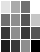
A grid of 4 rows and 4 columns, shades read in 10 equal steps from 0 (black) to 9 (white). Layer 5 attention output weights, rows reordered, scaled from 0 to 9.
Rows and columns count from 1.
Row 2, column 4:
7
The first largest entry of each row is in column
4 4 2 3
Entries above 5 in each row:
3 1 0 0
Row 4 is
1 2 5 0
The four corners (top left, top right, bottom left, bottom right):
8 9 1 0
